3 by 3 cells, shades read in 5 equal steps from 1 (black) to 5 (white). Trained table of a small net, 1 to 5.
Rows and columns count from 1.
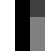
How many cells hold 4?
0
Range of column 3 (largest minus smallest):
1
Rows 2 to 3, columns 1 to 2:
5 1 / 5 1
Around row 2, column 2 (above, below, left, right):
1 1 5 3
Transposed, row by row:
5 5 5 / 1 1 1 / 2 3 3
